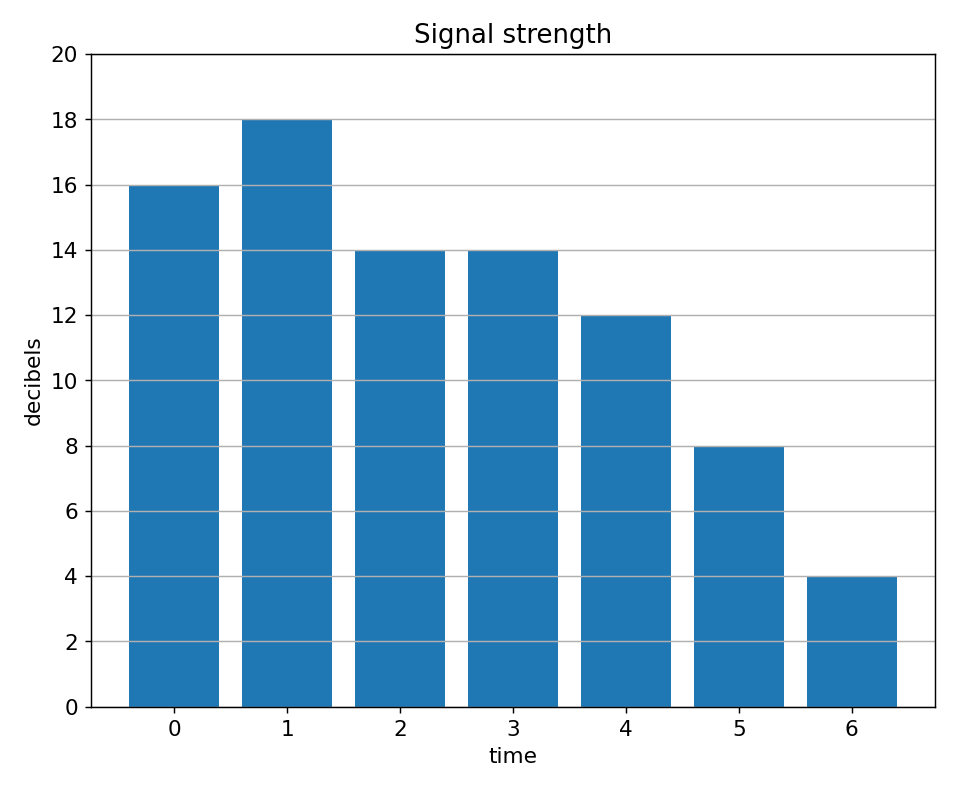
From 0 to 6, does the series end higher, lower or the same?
lower
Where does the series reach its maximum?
1
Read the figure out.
Title: Signal strength
x-axis: time, ticks 0 1 2 3 4 5 6
y-axis: decibels, ticks 0 2 4 6 8 10 12 14 16 18 20
Values:
16 18 14 14 12 8 4
